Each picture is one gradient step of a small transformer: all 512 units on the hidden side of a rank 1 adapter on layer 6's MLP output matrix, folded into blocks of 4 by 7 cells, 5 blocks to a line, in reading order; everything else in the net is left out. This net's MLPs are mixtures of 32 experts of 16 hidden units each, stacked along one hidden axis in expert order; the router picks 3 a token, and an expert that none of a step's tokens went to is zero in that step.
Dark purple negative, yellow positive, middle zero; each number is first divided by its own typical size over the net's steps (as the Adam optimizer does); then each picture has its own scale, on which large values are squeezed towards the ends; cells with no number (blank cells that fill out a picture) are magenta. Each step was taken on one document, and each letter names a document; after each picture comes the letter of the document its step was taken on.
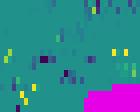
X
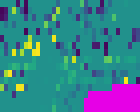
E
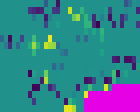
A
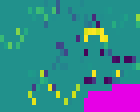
A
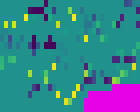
A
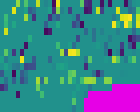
E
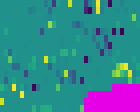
X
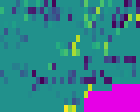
E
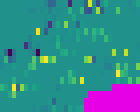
X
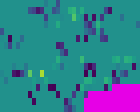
A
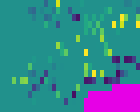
A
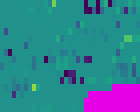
X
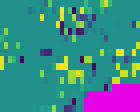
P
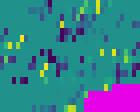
P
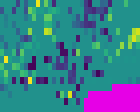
E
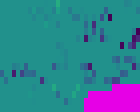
A
